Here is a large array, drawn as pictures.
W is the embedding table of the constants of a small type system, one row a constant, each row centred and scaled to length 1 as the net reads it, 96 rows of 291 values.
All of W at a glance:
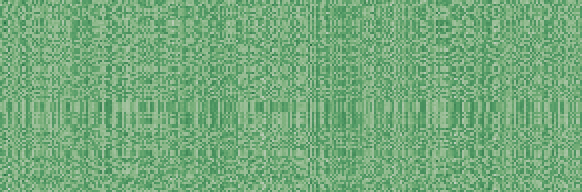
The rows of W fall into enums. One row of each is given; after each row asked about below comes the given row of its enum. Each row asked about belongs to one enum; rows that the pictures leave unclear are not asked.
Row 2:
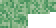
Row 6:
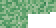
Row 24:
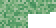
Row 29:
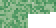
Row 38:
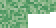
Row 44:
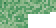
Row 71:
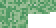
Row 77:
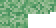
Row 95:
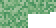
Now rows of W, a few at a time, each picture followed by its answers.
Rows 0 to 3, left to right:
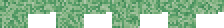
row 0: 29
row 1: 29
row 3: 77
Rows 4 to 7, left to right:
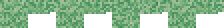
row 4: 95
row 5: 95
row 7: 95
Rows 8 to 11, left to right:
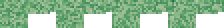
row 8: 77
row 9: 38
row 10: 29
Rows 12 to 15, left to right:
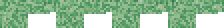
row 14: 29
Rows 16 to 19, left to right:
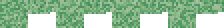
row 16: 6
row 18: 95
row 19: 29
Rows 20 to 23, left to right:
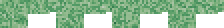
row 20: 2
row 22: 71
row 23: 38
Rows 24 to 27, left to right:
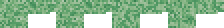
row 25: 24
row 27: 2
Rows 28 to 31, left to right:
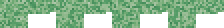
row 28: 24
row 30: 38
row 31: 71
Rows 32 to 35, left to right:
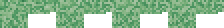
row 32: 29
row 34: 95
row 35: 95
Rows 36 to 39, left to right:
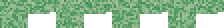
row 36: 29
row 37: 24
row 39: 71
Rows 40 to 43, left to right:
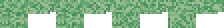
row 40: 77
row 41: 77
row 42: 95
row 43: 29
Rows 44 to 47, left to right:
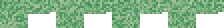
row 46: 6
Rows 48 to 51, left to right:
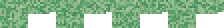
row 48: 71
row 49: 77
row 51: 38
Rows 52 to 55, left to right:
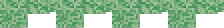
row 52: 38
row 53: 38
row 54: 38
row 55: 38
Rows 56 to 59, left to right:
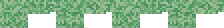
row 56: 95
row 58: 95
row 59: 77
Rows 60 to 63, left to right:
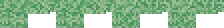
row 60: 77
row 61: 77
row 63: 95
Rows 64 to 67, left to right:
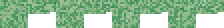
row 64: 29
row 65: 95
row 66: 71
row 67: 71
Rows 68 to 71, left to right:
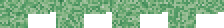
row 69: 29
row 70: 24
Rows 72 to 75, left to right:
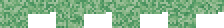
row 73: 2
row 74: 95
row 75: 77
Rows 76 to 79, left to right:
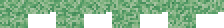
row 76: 77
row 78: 38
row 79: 44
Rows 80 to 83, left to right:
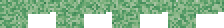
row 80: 6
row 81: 77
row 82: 38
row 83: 29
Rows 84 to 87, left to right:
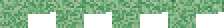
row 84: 95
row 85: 38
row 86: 38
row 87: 29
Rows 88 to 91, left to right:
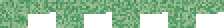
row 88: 2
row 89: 44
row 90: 6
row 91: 71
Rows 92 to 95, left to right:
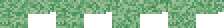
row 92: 77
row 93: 77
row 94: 29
